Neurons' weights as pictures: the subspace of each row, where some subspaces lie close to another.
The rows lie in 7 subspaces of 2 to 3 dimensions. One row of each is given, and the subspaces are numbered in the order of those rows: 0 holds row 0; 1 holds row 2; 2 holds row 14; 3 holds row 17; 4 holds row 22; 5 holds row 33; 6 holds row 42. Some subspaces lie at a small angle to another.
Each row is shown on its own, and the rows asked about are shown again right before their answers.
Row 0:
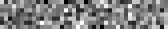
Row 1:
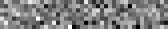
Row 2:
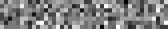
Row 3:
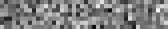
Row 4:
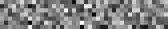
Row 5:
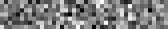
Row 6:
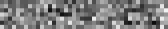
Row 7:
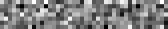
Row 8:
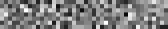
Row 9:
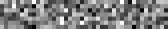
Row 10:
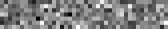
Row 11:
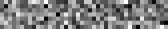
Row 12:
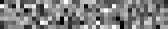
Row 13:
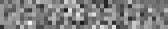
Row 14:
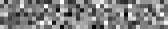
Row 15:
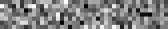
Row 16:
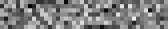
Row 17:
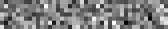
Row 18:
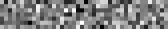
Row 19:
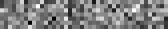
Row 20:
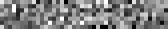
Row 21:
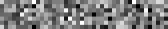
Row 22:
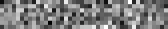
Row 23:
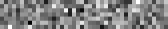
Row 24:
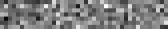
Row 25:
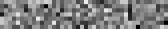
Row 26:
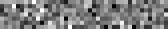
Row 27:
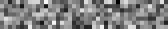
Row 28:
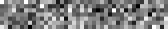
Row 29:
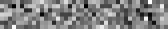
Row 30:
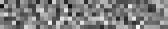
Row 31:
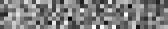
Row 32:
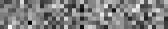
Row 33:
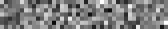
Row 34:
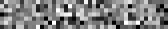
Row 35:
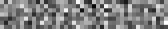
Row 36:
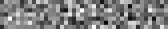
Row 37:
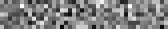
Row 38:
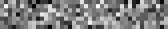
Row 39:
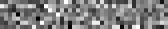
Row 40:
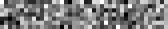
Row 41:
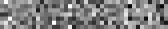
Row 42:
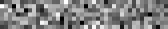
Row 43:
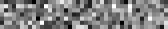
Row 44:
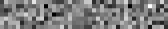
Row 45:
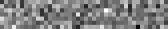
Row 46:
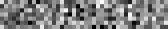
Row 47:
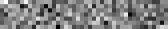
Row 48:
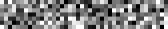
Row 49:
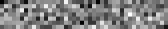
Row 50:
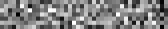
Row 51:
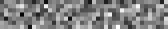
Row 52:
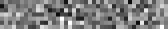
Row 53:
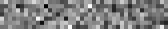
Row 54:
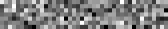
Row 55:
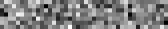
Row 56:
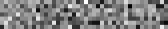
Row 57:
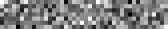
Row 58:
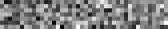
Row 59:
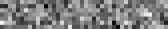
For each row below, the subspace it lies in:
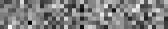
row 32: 0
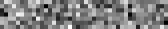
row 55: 5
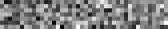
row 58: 5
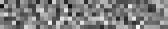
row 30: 3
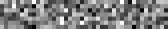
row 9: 1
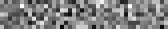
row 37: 2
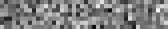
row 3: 5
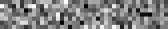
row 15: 6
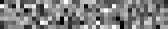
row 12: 6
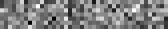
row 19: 0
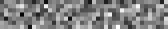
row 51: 1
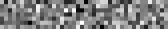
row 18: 0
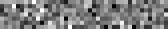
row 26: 2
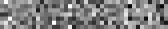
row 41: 6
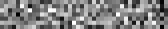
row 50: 3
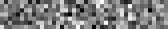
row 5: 2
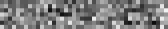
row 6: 3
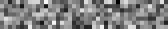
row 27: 1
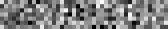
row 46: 2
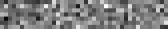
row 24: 5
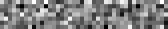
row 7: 1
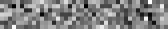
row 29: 6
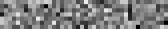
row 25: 5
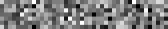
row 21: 1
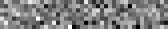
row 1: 6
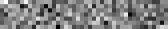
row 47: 4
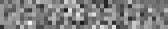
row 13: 2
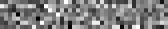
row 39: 6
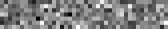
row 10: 5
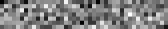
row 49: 4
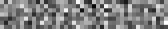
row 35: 1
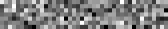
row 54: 1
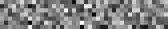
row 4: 0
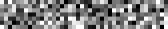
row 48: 0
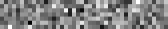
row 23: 0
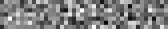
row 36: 2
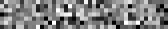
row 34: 3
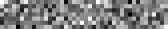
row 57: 4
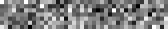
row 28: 0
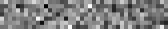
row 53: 2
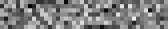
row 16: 3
